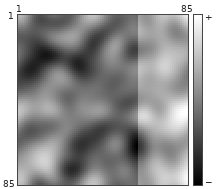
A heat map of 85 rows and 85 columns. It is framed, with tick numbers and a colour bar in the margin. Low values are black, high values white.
The centre is the calmest part. The middle right is the ninth with the highest average. The top left is the ninth with the lowest average. The right part is higher, past a seam about 70% of the way across.
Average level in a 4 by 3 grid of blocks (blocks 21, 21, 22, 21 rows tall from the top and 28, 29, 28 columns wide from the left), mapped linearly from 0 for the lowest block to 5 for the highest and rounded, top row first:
014
004
205
314
